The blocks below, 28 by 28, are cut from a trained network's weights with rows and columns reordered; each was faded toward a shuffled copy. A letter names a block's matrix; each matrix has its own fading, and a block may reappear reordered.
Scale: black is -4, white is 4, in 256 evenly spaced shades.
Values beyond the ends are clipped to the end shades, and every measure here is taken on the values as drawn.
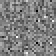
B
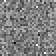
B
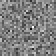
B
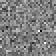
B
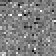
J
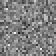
B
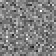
B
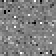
J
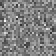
B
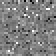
J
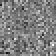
B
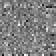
J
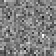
B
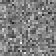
B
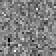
B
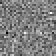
B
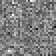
B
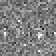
B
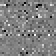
J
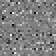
J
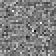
B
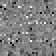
J
